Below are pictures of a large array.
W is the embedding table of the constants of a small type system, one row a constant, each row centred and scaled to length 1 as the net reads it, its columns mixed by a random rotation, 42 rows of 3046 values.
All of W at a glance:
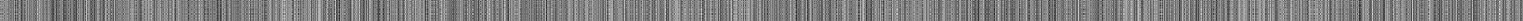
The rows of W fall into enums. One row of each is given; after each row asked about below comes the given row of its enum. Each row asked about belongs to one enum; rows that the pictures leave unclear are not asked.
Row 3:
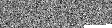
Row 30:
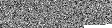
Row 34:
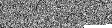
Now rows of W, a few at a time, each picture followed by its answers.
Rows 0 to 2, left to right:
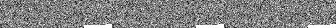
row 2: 34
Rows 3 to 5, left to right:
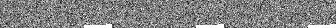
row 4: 30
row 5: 34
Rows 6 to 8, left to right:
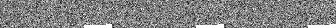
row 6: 3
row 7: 30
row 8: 30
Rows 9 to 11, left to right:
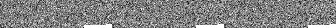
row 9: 34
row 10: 30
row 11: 30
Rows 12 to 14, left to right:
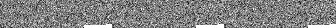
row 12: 34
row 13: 30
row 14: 30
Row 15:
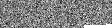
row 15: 3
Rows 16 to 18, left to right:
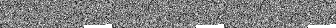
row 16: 30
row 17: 34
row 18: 34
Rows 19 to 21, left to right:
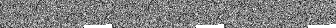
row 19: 34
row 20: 34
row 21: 30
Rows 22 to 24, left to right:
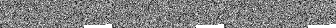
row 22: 30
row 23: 34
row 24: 30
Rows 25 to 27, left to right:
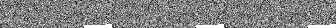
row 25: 30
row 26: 34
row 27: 34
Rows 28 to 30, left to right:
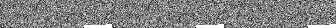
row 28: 34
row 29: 34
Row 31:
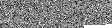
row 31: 30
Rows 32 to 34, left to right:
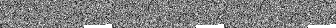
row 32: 30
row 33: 34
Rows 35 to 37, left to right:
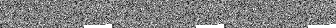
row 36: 30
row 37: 30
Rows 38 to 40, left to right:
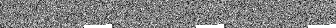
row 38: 34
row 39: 30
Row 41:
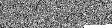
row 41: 34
